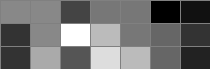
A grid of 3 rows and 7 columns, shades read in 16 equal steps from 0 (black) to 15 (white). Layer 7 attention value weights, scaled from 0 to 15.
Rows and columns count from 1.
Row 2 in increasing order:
3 3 6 7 8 11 15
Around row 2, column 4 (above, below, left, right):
7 13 15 7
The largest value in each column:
8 10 15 13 11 6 3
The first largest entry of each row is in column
1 3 4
